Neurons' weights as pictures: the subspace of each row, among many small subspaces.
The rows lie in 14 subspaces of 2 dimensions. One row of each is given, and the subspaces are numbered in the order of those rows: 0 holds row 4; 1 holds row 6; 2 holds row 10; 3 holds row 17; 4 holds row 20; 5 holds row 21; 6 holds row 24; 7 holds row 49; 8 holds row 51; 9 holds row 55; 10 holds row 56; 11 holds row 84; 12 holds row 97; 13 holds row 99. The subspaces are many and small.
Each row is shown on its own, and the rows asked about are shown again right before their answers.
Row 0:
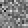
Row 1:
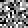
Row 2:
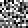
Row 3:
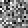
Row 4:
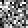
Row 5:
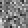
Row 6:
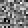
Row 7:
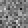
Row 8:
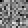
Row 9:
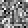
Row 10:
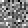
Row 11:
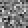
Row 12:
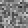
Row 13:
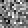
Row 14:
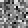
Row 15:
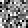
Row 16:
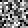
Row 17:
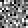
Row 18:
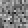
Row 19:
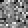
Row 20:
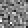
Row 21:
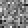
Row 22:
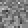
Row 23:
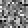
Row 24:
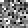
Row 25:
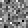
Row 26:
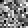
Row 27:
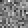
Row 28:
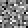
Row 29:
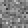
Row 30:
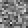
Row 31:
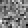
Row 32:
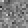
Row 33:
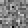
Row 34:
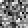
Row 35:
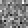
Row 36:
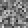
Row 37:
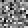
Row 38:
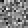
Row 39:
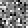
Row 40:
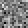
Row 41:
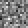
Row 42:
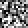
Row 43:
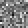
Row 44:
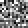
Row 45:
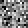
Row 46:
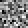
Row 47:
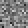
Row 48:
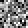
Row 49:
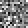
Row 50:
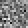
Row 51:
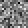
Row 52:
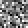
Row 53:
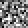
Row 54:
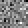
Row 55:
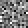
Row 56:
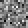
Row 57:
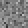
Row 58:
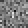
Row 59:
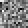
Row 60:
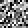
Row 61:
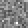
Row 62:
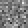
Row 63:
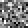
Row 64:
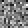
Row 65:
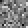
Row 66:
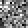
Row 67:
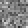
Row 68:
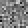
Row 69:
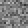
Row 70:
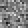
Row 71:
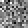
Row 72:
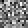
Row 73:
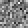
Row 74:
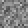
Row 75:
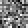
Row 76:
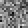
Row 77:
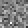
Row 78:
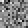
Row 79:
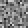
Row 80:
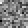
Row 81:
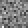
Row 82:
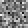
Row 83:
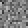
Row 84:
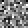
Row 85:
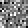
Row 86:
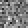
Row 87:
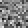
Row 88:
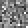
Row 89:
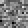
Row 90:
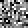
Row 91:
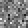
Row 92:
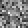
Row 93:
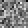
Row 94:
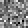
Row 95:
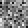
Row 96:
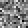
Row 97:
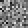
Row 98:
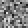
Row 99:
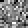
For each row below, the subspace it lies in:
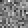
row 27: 9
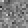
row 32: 0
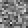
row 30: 4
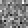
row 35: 5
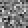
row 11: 6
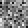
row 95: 0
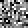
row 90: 6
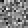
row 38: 2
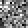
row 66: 0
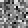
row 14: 13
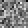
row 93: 8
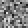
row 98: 11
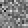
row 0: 3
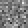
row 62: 7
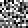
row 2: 3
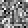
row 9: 8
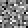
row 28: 9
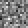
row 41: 7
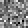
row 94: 10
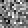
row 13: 6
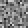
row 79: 4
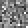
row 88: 9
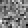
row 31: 12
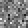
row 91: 10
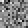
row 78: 2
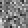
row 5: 12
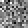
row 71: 12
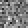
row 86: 7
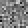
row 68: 9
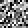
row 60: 7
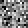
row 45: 2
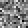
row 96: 13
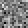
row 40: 8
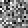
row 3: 12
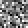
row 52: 13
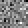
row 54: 1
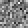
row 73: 7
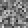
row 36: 8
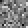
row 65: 9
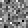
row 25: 10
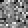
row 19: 13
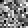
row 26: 9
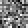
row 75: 12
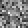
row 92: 13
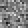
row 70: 2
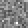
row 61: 8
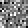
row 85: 3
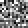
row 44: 3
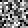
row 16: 7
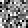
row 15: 2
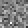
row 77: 4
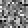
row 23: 5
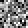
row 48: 10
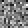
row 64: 11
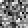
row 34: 13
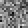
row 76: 9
